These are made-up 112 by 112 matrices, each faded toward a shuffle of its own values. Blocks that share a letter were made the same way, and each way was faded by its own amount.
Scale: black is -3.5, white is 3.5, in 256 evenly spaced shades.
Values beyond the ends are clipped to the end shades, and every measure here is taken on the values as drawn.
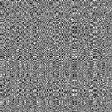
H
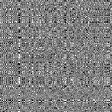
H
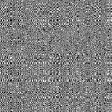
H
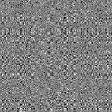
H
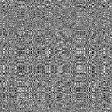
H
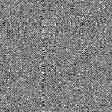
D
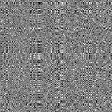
H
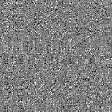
D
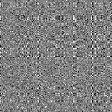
H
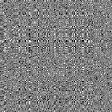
H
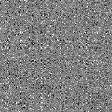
D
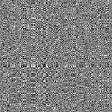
H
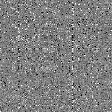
D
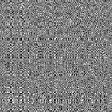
H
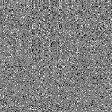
D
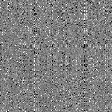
D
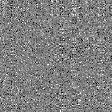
D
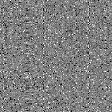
D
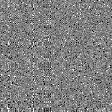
D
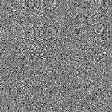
D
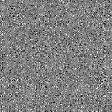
D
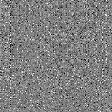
D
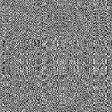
H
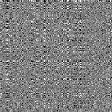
H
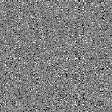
D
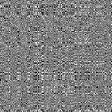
H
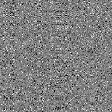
D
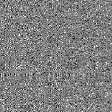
D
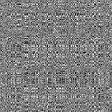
H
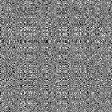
H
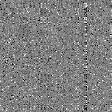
D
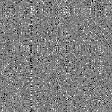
D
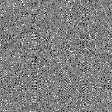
D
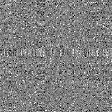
D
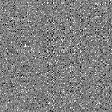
D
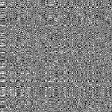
H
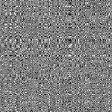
H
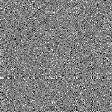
D
